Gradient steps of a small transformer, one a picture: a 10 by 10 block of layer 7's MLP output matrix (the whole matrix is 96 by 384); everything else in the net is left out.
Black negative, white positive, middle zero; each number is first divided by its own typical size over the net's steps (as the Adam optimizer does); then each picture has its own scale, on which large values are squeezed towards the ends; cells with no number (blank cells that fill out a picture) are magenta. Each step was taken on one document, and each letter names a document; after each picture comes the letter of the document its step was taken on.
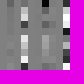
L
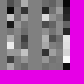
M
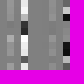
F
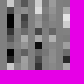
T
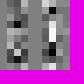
M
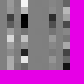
F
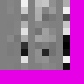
L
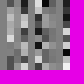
T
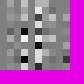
T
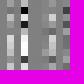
F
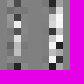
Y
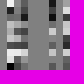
M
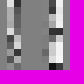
Y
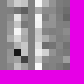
T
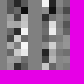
M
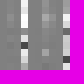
L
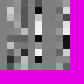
T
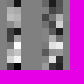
Y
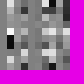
M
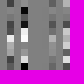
F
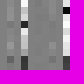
F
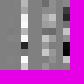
L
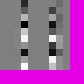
M
